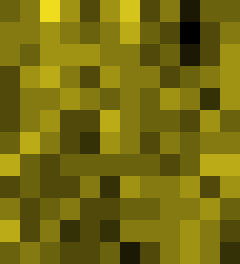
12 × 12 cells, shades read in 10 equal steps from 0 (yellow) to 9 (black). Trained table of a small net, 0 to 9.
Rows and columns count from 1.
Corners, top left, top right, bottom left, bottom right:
5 5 5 7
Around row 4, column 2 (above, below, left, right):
5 4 6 2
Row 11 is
2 6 4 7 6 7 4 4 4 3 4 6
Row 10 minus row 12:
-1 2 0 -2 0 1 -3 -1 0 1 -1 -2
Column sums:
55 52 45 57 64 54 48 61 55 63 54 50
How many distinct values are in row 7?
6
